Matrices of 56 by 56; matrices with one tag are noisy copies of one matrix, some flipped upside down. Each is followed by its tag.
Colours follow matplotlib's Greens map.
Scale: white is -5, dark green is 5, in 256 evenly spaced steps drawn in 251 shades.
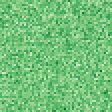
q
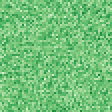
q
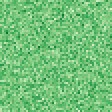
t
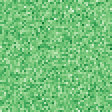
t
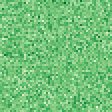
q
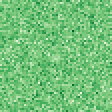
t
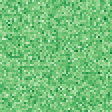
q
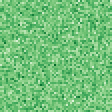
t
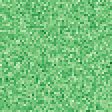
t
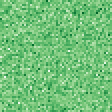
q
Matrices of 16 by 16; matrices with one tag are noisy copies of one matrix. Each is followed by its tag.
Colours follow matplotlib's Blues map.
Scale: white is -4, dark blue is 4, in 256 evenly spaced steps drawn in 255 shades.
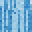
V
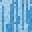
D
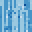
V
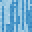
D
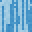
D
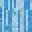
V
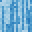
D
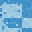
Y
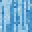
D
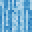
V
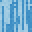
D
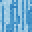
D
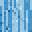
V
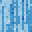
D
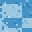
Y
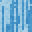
D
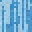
D
